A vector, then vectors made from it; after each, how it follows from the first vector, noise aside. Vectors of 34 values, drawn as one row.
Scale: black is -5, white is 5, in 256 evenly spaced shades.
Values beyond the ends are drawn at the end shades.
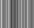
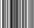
scaled up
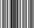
scaled up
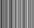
sign-scrambled
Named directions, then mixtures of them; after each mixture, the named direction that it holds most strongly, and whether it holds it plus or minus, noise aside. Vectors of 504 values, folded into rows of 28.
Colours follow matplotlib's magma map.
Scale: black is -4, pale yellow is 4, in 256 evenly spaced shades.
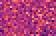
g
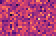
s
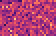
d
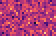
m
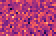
m, minus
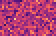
d, plus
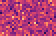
m, minus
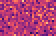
g, plus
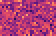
d, minus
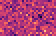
g, minus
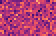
g, minus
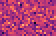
m, plus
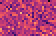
g, minus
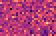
g, plus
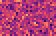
m, minus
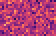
d, minus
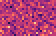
g, minus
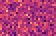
s, plus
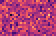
s, plus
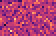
d, plus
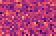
m, minus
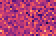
g, minus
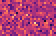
m, minus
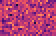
s, plus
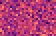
g, minus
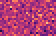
g, plus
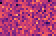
s, plus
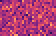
d, plus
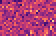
d, plus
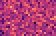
m, plus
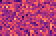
d, plus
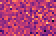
g, plus
